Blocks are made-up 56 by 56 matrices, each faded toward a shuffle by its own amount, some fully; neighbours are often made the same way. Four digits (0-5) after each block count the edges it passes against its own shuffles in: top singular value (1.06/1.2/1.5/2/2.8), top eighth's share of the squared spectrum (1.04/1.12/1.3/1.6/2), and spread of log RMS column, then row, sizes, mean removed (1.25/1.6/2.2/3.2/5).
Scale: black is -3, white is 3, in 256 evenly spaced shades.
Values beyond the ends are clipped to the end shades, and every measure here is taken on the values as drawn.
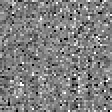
3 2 1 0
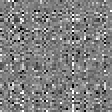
4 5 3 2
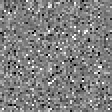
3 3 1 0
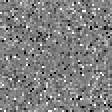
1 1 0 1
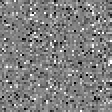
3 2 1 1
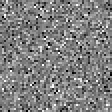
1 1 0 0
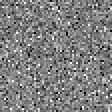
2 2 0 0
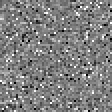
0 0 0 0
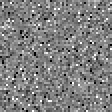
0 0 0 0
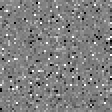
1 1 1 0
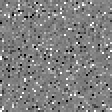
0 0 0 0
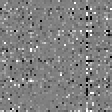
3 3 2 2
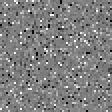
0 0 0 0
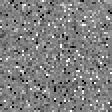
0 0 0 0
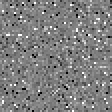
0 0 0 0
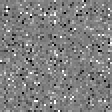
1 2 1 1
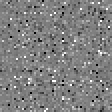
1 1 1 0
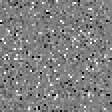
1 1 0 1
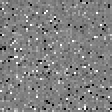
0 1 0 0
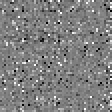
1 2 2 1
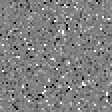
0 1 0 0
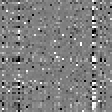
4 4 3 2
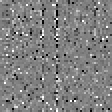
4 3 2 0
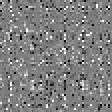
4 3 2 2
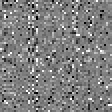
4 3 2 1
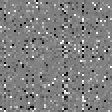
4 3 2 0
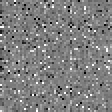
3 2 0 0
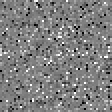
1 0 0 0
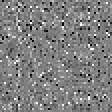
4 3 1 1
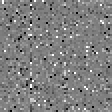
3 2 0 0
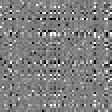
5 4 3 3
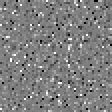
2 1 0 0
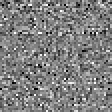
1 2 0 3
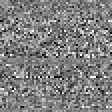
1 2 0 4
